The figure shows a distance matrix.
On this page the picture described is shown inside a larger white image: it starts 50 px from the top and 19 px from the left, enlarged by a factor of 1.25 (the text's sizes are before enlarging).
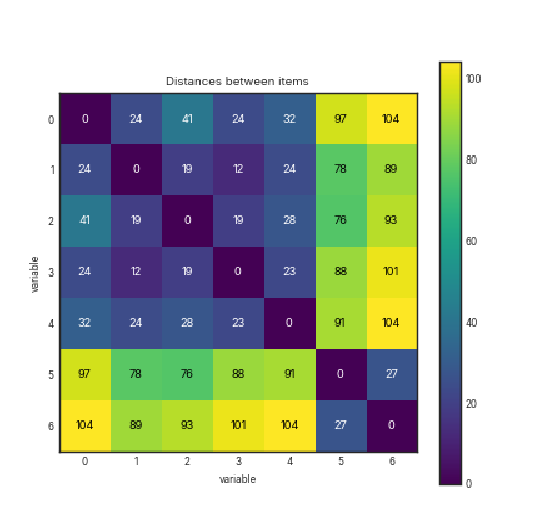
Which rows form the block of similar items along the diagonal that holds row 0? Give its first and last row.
0 to 4
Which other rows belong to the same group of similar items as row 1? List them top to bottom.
0, 2, 3, 4
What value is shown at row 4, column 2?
28
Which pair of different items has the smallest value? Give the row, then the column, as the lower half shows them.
3, 1
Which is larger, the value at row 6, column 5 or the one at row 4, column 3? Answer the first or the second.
the first
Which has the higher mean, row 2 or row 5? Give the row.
5
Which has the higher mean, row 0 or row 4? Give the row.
0
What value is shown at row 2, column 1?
19
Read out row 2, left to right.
41 19 0 19 28 76 93
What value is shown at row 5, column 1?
78
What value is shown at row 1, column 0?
24
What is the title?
Distances between items
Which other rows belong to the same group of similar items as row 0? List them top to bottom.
1, 2, 3, 4
